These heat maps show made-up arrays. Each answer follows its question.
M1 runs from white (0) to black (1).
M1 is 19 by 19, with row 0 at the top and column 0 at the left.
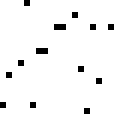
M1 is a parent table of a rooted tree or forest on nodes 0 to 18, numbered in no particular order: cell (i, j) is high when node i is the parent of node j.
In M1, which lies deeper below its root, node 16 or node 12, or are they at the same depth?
node 16
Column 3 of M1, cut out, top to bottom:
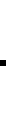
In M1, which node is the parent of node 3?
10
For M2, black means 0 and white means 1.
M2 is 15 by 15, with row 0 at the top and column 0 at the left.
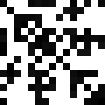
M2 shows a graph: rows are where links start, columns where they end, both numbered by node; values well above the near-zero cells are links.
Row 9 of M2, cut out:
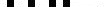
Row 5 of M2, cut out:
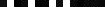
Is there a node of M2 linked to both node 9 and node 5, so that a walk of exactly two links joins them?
no
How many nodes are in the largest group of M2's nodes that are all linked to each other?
6
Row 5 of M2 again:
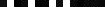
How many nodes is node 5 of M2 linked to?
4
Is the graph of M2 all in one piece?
yes
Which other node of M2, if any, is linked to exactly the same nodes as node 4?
none
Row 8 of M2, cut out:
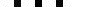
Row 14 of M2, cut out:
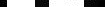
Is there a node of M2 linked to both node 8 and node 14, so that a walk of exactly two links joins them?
yes
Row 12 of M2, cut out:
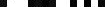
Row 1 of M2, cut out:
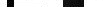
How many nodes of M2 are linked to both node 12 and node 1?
4
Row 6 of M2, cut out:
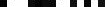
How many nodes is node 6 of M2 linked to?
7
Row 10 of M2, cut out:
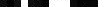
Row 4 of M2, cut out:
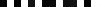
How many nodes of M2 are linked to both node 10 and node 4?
3
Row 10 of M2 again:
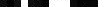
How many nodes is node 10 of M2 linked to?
5
